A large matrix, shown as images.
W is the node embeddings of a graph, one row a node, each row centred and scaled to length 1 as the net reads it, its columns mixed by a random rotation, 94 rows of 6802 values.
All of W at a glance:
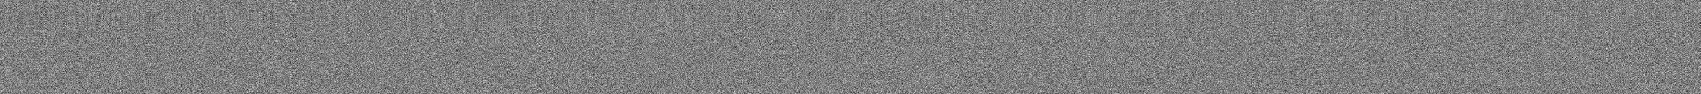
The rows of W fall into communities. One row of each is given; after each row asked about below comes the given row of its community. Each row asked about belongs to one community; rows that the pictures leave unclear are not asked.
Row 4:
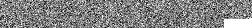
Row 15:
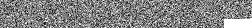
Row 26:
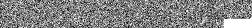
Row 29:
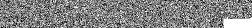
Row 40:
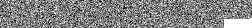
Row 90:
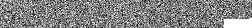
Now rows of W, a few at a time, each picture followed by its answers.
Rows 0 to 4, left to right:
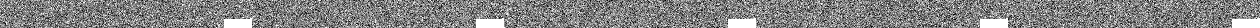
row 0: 90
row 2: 4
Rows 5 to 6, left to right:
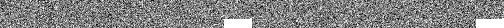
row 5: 40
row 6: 15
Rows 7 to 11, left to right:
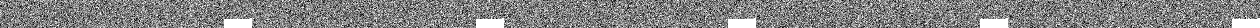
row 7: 29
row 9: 40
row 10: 4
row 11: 4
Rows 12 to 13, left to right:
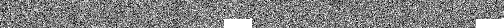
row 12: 40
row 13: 90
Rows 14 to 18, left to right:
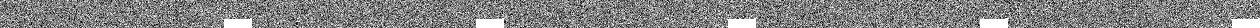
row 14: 40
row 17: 29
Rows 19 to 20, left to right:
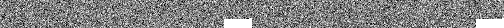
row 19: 29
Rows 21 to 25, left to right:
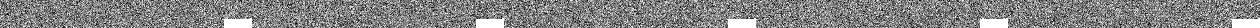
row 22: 26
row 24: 29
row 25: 40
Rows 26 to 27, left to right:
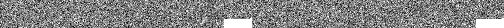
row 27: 29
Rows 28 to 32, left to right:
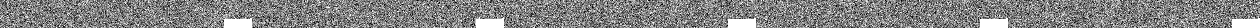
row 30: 15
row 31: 90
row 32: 15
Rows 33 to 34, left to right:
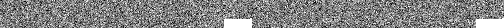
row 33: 40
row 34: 26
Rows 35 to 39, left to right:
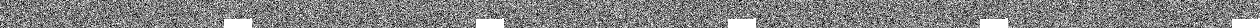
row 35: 40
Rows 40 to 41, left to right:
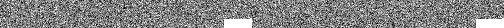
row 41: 40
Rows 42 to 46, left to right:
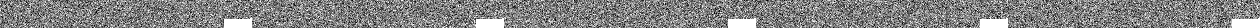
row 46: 26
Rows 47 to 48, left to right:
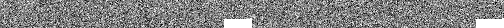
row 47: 4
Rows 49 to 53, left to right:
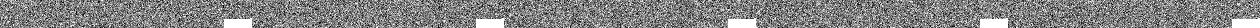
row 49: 90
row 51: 40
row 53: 4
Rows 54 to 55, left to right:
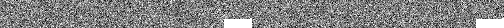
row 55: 29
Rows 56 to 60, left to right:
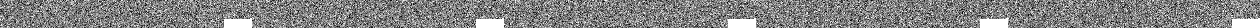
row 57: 26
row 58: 90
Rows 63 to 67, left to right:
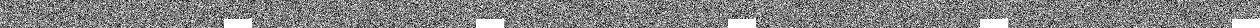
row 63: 29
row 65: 4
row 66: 4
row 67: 40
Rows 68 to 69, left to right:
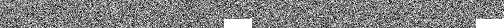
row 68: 15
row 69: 15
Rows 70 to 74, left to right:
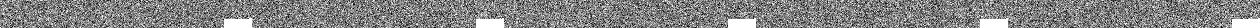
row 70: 4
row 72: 26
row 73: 40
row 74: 40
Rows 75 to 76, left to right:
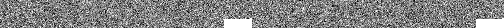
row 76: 90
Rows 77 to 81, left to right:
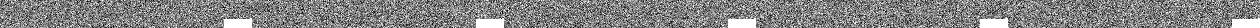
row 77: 90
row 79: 4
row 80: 90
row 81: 4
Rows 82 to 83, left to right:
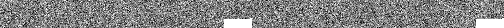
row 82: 90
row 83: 40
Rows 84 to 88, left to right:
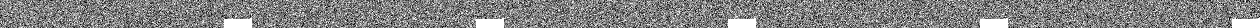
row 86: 26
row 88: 29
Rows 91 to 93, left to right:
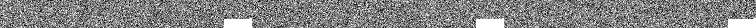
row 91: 90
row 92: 4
